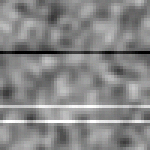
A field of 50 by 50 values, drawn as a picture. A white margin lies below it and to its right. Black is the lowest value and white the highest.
Average level on the scale: 50%. Odd lines: rows 18, 36 and 41. Histogram: heavy tails on both sides.
